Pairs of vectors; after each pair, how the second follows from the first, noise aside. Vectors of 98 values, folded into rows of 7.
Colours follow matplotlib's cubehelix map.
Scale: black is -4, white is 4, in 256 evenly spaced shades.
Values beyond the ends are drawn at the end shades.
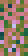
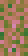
shrunk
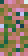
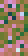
wrapped around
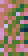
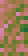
shrunk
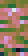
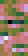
wrapped around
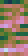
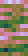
negated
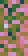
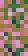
wrapped around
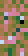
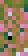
wrapped around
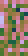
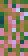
negated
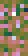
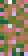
wrapped around
